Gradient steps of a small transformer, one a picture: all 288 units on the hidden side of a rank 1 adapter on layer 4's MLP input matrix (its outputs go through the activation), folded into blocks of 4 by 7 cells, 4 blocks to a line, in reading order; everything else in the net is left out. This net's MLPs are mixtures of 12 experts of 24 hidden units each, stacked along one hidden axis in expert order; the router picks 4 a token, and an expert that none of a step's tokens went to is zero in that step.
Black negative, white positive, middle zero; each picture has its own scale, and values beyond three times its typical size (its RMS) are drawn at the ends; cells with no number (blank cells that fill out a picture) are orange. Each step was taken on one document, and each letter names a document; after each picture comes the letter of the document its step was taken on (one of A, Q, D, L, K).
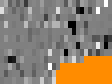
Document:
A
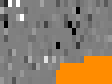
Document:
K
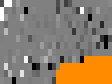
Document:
K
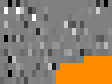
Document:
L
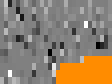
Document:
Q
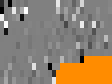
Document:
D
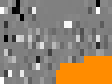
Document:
L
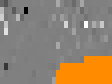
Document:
D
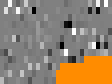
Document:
L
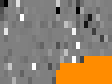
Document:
K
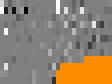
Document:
D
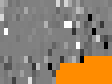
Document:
K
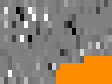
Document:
Q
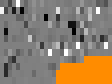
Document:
A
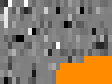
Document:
Q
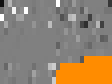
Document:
D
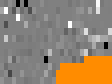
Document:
L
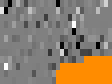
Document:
A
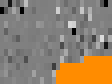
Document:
A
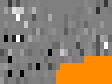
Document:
L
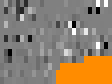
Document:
L
